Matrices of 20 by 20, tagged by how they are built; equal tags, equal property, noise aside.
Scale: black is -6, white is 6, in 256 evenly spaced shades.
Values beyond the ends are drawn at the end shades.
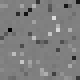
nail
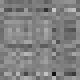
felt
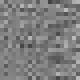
felt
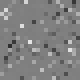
nail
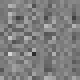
felt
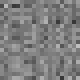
felt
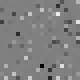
nail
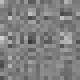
felt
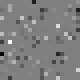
nail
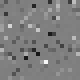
nail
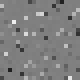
nail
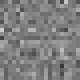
felt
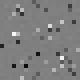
nail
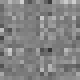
felt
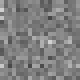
felt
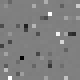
nail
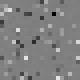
nail
